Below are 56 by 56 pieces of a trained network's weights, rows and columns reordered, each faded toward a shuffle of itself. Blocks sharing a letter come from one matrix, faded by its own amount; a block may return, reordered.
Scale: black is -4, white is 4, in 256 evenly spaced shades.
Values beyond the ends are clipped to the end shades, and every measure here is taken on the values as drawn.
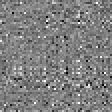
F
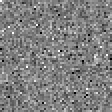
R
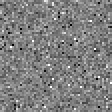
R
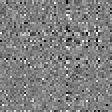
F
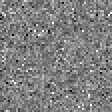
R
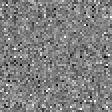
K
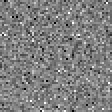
R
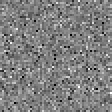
K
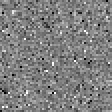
R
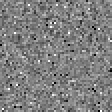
R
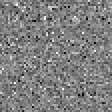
K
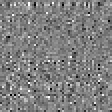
F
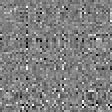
F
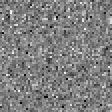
K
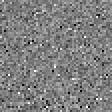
R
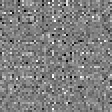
F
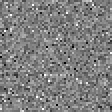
R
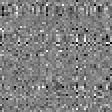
F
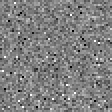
R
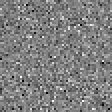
K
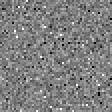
R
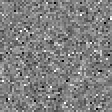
R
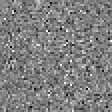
K
